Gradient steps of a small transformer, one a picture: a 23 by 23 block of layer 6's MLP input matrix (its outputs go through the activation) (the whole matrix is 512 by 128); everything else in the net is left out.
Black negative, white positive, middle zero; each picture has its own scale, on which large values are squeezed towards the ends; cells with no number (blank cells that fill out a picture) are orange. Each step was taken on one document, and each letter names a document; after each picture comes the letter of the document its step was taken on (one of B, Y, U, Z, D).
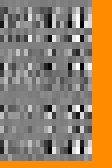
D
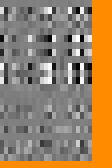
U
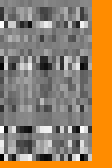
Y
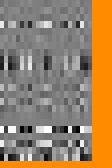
Y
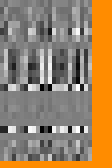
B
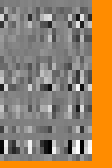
D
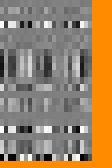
Y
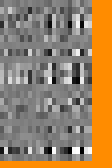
D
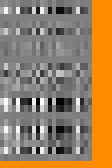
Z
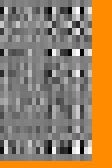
D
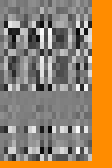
B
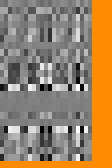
B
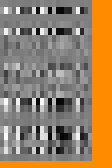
Z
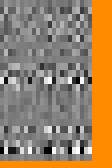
D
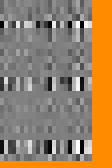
D
